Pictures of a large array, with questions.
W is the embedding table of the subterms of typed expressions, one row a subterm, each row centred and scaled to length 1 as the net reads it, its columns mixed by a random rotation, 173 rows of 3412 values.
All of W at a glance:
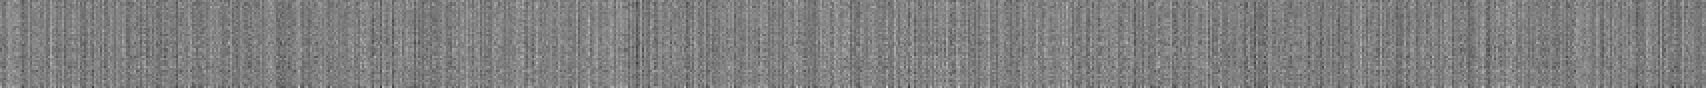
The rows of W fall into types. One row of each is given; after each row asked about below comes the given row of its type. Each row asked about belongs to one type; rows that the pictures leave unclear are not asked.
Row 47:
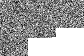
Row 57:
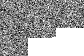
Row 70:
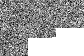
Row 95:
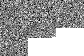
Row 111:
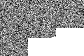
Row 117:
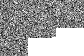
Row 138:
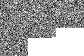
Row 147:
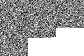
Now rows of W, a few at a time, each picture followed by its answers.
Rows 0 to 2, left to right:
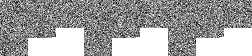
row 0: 47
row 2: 111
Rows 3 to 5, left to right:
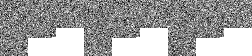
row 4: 57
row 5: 47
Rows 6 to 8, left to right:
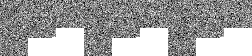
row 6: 95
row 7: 57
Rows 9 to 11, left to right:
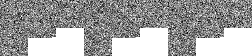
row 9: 57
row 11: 57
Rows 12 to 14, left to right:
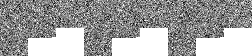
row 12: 138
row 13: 138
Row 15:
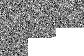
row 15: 138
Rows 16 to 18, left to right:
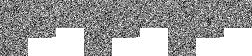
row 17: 147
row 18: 47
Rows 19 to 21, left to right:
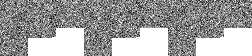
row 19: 57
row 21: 95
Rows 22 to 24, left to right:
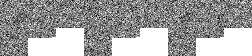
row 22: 70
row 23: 117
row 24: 57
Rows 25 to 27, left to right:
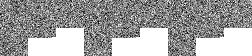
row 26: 147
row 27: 117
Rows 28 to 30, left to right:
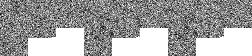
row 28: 47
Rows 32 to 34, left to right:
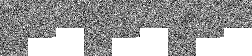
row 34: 70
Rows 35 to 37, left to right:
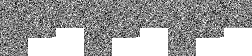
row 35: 57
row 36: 147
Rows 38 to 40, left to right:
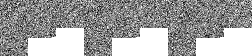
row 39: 47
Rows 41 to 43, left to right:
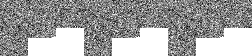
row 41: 111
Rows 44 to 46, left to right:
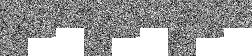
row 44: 111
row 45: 117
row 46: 70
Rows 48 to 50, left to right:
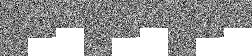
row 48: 57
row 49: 147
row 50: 47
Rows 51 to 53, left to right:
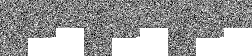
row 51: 147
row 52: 70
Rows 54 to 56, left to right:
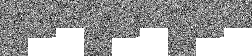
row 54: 57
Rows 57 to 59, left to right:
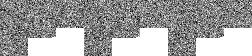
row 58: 95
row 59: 70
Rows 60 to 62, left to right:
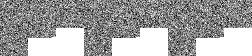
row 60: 111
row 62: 138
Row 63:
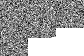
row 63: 111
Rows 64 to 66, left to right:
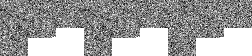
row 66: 47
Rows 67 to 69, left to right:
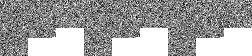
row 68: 147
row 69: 57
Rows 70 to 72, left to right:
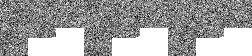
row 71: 117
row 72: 111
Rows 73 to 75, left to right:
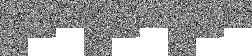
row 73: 57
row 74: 95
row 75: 111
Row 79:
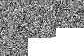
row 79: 111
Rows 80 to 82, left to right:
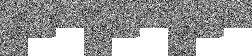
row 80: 57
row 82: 111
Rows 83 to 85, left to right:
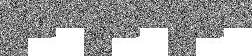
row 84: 70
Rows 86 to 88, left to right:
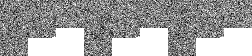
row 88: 70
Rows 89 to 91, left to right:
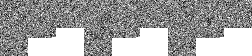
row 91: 47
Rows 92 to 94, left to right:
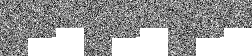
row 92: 138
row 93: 117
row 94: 57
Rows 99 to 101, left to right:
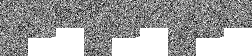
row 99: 111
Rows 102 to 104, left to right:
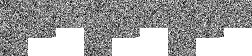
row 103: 47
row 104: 47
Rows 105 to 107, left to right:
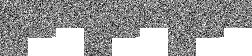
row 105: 95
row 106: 111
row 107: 147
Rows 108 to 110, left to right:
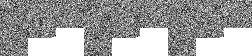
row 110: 47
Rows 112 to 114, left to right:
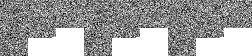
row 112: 70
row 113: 70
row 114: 47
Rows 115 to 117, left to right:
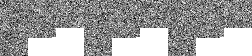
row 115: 70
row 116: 57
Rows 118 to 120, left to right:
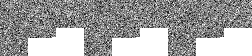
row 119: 47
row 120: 147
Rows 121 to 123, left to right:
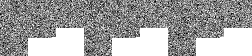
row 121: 47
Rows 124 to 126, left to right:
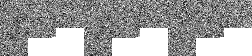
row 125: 111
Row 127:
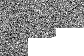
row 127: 70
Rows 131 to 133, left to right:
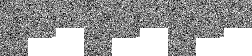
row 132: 117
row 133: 117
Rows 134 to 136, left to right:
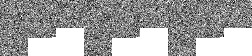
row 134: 57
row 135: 117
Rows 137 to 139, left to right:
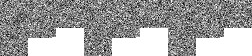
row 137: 70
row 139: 57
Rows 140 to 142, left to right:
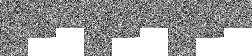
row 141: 147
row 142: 147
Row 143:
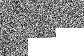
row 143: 47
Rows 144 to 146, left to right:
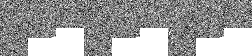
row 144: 111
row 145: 117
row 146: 111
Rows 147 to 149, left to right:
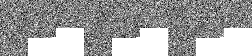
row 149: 95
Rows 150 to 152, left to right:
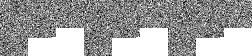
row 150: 47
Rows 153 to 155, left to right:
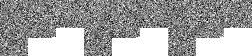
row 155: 95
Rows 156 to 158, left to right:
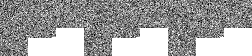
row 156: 117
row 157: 70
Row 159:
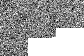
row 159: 117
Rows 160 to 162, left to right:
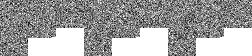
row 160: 111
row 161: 138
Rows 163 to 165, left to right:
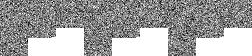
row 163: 111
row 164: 138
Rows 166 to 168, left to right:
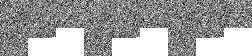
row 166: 147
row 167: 138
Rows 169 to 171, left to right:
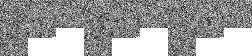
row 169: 70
